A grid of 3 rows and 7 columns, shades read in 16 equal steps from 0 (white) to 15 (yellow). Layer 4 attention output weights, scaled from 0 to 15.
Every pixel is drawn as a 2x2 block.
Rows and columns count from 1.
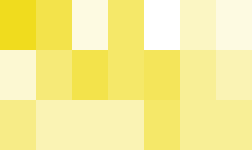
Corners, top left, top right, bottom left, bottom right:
15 2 8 7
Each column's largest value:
15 12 12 10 11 7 7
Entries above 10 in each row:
2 2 0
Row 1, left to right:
15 12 2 10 0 4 2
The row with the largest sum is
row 2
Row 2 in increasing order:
3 5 7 9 10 11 12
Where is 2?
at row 1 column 3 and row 1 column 7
